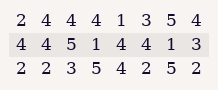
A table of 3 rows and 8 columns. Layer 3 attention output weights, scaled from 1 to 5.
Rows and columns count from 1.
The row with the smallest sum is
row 3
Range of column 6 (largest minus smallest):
2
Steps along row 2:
same up down up same down up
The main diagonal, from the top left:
2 4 3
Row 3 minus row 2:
-2 -2 -2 4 0 -2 4 -1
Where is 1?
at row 1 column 5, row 2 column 4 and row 2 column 7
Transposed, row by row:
2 4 2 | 4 4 2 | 4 5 3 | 4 1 5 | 1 4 4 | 3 4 2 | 5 1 5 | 4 3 2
